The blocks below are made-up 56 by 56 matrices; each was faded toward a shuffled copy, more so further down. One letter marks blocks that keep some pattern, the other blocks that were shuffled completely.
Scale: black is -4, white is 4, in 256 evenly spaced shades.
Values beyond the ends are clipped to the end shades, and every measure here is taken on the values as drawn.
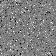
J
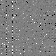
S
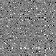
S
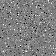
J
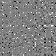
S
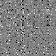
S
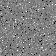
J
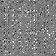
S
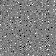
S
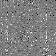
S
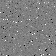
J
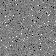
J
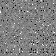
S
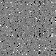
S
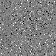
S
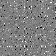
S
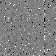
S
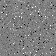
J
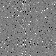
S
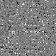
S
